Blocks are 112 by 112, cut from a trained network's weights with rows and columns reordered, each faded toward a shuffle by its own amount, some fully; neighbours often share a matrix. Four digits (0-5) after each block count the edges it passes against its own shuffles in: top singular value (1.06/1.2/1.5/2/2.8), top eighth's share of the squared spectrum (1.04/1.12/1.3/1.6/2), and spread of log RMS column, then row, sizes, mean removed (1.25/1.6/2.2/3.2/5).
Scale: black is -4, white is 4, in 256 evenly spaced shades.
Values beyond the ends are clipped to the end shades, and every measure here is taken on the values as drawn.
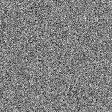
2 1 0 0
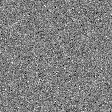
0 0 0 0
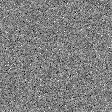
0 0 0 0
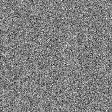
2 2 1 1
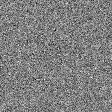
0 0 0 0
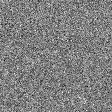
0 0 0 0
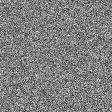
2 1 0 0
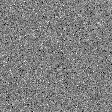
1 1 0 0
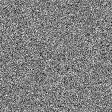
0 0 0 0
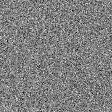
2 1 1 0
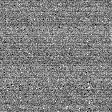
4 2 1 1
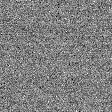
1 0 0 0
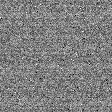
2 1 0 0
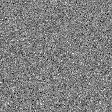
2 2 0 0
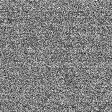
2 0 0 0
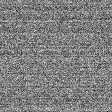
3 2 0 0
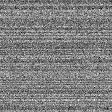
5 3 1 2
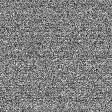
2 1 0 0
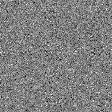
3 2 1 1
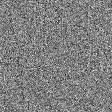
2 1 0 0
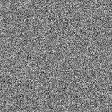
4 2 0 1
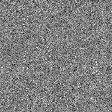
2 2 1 1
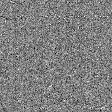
2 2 1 1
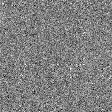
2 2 1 2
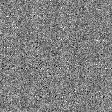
2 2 0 2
